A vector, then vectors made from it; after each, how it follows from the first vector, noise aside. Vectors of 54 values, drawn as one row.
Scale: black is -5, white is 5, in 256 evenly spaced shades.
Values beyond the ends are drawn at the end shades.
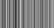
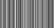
sign-scrambled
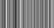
copied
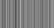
shrunk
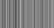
shrunk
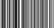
scaled up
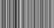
copied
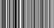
scaled up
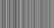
shrunk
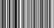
scaled up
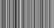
copied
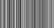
sign-scrambled
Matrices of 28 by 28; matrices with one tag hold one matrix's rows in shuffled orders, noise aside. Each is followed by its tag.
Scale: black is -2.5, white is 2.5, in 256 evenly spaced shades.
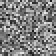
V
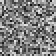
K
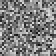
K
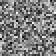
K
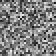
V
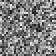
K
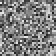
K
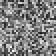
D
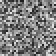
D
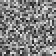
V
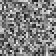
K
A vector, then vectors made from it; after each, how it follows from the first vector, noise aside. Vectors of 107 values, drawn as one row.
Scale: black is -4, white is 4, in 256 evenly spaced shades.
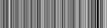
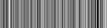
copied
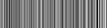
sign-scrambled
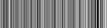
copied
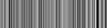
sign-scrambled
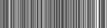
sign-scrambled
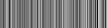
sign-scrambled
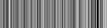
copied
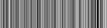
copied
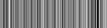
copied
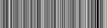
copied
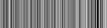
copied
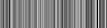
sign-scrambled
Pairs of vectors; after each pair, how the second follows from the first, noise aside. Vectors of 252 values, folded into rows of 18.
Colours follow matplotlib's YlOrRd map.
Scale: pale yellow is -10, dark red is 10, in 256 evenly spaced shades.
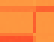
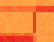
scaled up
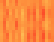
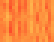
reversed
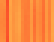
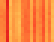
scaled up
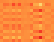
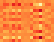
scaled up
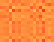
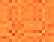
reversed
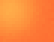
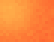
copied
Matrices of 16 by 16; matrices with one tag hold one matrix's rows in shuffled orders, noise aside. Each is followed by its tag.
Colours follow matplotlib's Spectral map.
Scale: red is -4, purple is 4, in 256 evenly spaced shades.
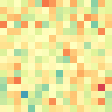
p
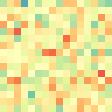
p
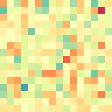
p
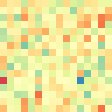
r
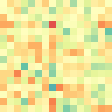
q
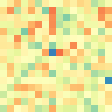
q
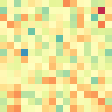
p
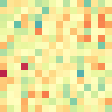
r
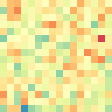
p
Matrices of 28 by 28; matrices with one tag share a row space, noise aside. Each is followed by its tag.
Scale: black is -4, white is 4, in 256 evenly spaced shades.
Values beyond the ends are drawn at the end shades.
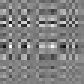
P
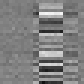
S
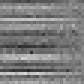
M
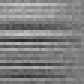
M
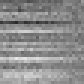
M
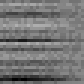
M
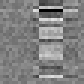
S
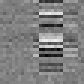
S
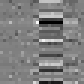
S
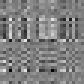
P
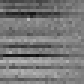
M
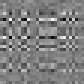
P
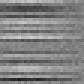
M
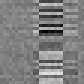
S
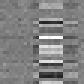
S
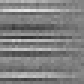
M
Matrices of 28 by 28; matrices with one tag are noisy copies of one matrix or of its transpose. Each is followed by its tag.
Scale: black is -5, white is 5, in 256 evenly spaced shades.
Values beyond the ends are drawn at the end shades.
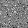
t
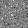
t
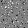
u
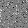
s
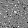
t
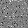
s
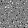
u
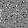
s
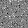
s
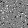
u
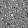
t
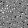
u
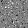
u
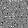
s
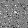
t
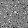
t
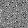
s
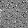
s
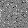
s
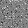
s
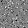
u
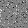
s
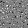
u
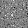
t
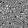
u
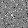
t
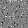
s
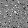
t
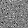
s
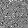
s
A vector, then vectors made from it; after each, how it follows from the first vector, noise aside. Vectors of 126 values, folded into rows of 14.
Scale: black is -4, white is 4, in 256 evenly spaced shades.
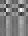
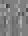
partly zeroed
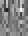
sign-scrambled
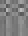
shrunk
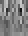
sign-scrambled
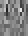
sign-scrambled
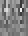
sign-scrambled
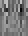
sign-scrambled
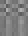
shrunk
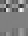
partly zeroed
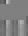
partly zeroed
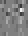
partly zeroed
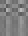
shrunk
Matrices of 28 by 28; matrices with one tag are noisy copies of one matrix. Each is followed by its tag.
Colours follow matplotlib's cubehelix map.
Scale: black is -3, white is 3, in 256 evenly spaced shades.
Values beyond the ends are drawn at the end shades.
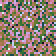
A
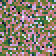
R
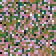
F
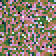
R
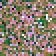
R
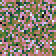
F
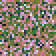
F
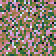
A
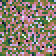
R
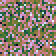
F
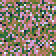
F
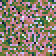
R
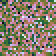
R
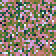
F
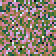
A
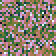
F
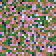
R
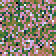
F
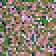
R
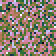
A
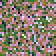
R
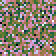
F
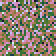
A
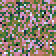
F
